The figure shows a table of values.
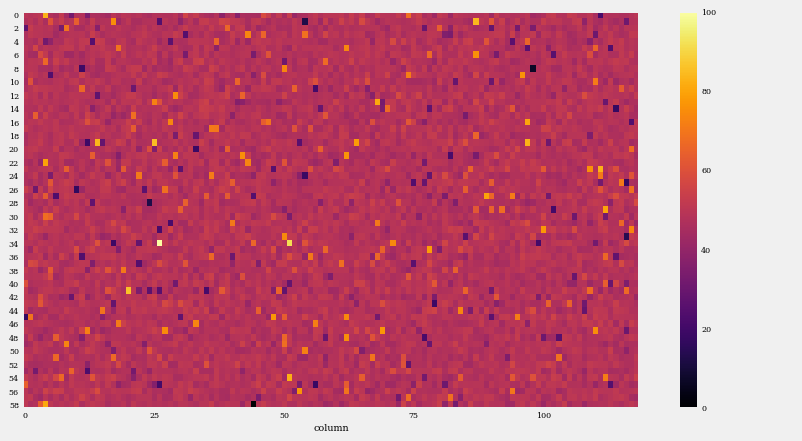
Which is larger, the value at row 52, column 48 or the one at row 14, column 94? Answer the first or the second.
the second
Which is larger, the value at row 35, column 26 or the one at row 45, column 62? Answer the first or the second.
the second
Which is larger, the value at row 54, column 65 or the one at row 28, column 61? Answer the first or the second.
the first
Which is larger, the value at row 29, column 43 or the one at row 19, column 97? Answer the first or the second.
the second
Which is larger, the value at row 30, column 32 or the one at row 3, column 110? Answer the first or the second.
the first
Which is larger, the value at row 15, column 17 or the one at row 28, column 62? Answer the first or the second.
the second
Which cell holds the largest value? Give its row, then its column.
34, 26
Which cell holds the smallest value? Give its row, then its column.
58, 44
